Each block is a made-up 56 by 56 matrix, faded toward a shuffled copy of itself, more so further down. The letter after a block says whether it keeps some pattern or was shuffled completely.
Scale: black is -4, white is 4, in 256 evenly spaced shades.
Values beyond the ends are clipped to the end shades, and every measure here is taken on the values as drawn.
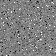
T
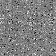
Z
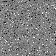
T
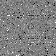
Z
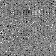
Z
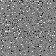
Z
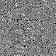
Z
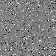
Z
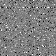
Z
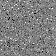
T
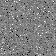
T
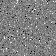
T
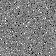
T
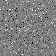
T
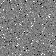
T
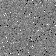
T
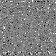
Z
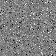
T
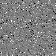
Z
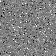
T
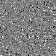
Z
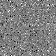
Z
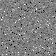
T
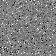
T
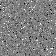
T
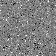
T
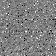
Z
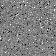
T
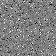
T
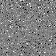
Z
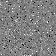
T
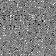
Z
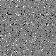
Z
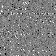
Z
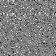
Z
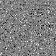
Z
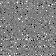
Z
